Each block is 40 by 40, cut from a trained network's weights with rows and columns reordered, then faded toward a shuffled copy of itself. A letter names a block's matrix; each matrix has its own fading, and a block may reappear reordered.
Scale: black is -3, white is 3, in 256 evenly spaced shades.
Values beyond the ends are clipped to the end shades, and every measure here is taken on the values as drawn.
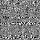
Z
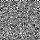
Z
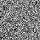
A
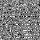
Z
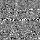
Z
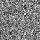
A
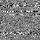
Z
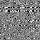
Z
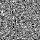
A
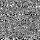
Z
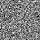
A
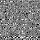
Z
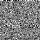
Z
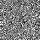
A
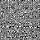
Z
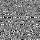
Z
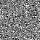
A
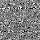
Z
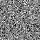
A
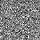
A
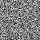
A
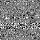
Z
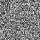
A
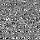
Z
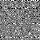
Z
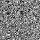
A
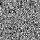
A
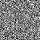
A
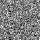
A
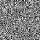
A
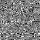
Z
